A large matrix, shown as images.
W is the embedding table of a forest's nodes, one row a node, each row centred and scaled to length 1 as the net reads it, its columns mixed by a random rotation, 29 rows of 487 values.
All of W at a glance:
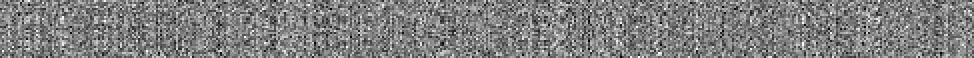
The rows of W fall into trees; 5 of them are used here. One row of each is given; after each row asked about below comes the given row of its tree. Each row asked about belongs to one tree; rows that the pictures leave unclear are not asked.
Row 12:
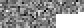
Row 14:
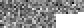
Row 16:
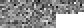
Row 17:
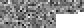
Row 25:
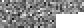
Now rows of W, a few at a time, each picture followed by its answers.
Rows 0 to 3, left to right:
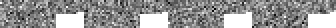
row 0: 17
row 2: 12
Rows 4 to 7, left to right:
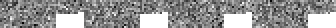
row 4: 16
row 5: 25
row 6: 14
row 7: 14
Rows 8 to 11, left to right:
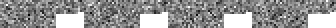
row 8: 17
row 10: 17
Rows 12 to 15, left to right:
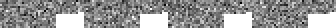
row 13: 16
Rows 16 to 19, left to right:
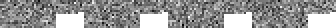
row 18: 25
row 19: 14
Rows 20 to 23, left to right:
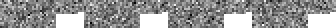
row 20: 17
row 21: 17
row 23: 14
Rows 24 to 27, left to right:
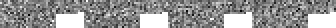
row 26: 12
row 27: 12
